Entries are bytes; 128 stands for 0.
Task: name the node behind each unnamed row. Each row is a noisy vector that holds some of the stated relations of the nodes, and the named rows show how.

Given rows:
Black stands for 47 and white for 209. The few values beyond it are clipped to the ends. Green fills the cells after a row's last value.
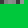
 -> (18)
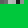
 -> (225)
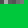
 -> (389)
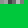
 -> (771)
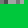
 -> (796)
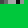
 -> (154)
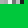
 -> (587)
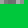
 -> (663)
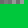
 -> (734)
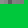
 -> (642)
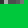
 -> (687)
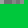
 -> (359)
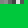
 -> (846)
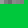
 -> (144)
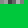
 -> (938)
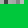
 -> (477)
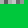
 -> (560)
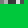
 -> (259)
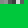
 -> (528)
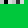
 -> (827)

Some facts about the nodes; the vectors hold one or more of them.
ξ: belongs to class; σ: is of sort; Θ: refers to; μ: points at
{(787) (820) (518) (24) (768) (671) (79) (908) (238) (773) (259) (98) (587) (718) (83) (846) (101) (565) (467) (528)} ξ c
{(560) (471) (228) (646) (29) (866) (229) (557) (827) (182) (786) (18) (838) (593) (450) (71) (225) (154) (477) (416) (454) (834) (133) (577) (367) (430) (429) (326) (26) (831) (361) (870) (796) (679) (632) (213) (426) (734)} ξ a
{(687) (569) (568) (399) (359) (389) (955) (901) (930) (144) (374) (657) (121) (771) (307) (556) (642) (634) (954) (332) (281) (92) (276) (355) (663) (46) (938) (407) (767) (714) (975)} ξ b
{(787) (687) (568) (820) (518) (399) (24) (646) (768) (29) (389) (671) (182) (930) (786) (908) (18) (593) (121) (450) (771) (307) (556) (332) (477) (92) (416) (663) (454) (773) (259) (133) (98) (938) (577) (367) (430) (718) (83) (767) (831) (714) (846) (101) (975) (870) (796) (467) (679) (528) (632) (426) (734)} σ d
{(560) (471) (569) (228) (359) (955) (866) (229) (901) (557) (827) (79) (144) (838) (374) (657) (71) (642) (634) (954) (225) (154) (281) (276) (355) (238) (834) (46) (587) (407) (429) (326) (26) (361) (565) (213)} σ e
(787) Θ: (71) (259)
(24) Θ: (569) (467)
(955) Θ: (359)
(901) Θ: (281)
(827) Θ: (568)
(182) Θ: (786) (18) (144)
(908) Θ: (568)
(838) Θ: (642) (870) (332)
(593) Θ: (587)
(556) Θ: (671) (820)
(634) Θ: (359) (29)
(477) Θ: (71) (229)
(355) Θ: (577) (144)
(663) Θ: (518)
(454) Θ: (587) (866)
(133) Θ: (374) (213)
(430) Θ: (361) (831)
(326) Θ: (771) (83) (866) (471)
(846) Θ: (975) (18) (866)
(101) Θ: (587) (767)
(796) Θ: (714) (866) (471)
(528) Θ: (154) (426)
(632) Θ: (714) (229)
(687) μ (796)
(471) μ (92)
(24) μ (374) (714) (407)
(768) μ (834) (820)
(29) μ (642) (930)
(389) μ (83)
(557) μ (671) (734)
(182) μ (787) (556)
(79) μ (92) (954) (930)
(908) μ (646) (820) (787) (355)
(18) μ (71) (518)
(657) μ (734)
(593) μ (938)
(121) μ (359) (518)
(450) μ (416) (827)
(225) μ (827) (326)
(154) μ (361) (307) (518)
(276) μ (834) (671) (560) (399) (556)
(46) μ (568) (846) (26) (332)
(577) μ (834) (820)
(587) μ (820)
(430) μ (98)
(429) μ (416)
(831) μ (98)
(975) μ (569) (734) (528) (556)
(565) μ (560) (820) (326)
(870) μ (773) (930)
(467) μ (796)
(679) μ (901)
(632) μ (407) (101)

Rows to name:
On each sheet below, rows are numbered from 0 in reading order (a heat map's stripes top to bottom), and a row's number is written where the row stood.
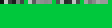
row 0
(467)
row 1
(355)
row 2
(98)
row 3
(646)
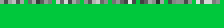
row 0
(71)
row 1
(930)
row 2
(908)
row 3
(866)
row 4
(101)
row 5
(430)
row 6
(679)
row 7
(834)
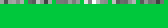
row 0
(133)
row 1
(182)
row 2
(416)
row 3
(577)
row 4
(568)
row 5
(46)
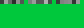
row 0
(24)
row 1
(238)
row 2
(29)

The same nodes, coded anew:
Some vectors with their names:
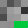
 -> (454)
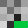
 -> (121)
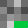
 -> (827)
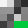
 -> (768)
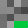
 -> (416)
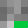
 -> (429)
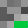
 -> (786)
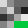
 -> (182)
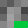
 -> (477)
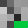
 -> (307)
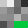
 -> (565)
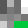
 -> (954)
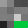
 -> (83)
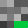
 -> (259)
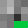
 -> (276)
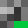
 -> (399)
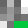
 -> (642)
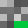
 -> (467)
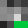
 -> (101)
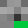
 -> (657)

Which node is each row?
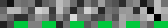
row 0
(714)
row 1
(632)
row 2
(528)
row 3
(556)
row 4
(796)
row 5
(359)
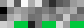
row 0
(471)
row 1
(587)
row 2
(838)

